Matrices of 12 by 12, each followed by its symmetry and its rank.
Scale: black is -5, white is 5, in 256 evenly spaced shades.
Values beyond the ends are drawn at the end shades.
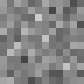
neither, full rank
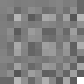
symmetric, rank two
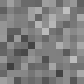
antisymmetric, full rank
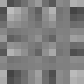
symmetric, rank one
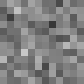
antisymmetric, full rank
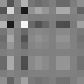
symmetric, rank one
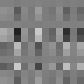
neither, rank one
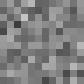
antisymmetric, full rank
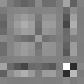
symmetric, rank two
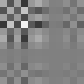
symmetric, rank one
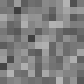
neither, full rank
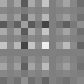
symmetric, rank one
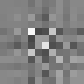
symmetric, rank two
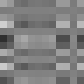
neither, rank one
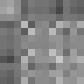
symmetric, rank two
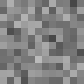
neither, full rank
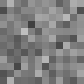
antisymmetric, full rank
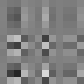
neither, rank one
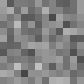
neither, full rank
